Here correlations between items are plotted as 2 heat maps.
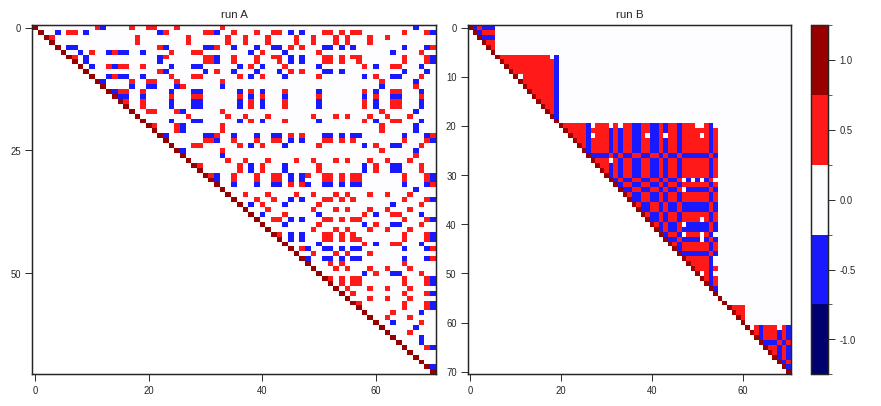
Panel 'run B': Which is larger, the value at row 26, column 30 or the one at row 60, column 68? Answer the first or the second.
the second
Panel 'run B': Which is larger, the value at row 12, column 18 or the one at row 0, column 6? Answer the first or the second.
the first
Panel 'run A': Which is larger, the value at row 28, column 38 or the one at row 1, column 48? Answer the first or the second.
the second
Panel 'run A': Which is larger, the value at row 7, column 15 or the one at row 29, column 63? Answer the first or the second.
the first
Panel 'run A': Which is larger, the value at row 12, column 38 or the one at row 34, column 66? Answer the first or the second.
the second
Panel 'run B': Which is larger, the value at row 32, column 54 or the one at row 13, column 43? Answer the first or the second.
the first
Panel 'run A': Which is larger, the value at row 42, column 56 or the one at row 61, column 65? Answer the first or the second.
the first
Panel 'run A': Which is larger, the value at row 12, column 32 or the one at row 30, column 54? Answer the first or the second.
the second
